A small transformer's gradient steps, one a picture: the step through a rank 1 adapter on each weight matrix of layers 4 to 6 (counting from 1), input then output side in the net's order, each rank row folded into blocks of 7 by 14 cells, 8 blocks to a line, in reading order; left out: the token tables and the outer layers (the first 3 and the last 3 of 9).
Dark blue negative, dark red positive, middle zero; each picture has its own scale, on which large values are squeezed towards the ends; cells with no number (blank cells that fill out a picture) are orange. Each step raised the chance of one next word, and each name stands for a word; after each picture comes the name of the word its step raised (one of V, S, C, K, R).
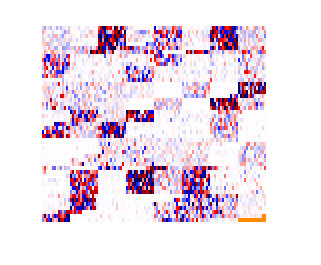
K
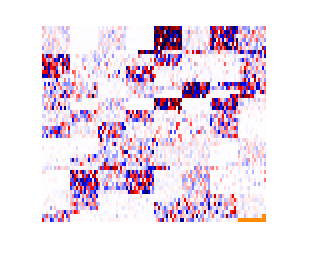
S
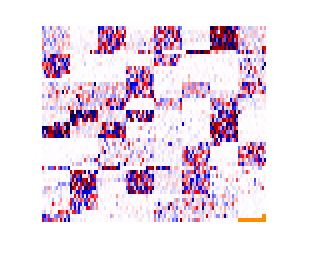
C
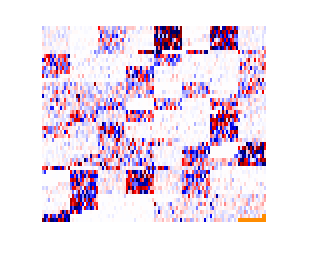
S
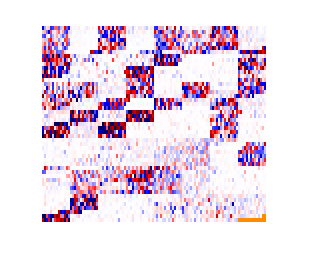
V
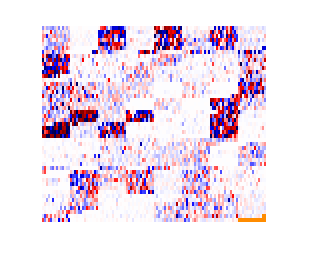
V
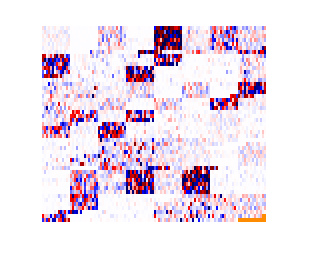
S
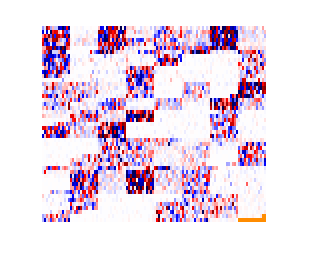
K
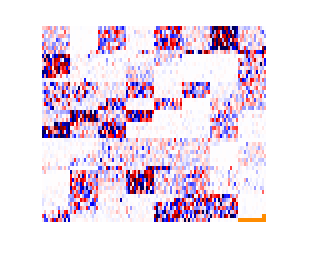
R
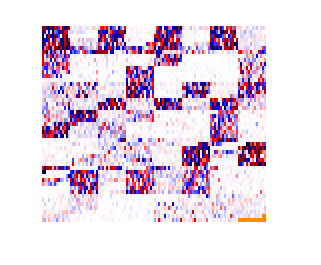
V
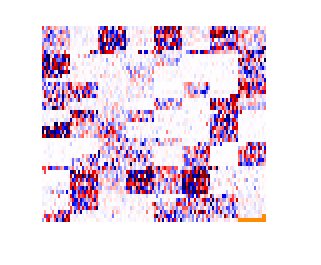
R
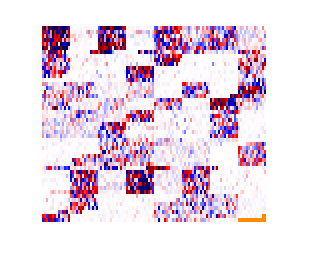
K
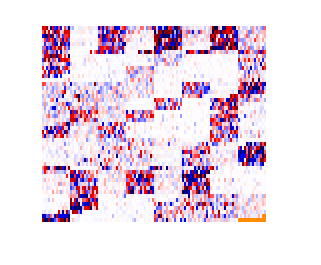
S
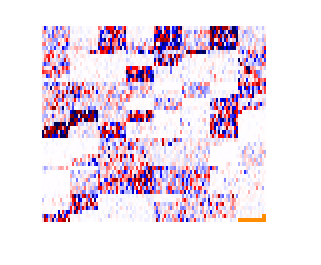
V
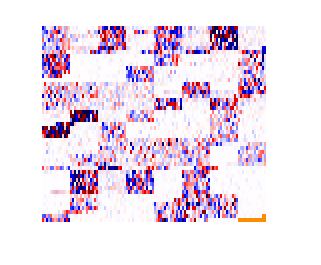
R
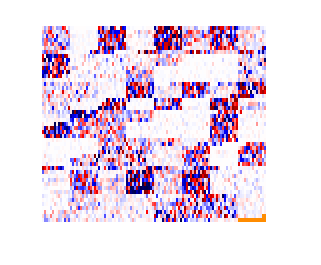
R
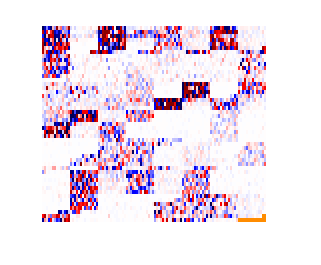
R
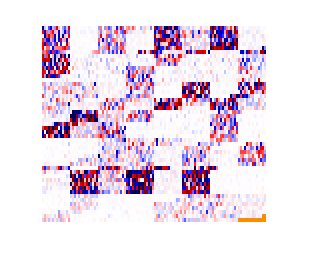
C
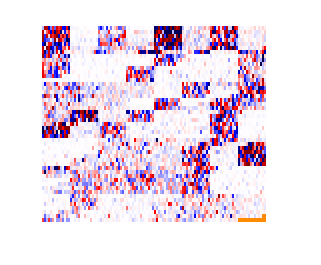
V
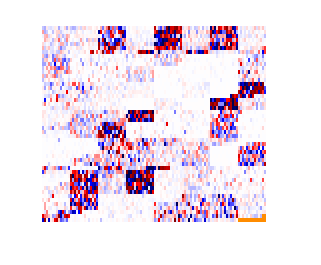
K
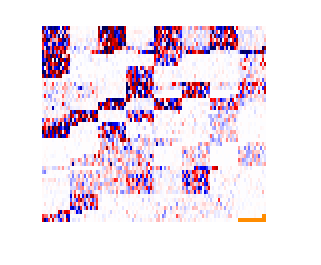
V
